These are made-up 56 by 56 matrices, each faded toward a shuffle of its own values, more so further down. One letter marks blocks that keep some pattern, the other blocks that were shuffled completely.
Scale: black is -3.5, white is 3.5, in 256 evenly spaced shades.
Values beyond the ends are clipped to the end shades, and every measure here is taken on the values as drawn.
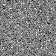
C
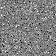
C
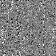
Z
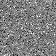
C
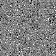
Z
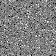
C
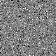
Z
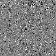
Z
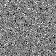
C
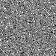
C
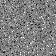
C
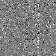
Z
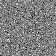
C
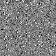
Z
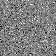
C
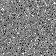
C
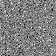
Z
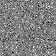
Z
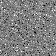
C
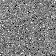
C
